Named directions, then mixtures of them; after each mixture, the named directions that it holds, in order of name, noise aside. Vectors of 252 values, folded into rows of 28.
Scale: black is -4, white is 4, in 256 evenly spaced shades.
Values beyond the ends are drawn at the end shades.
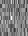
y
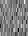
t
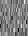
t, y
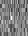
y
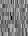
y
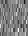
t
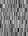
t, y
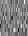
t, y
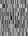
t, y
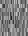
t, y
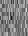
y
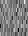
t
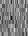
y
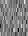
t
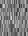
t, y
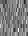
t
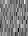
t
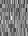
y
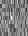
y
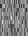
t, y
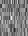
y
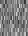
t, y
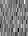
t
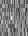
y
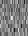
t, y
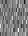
t
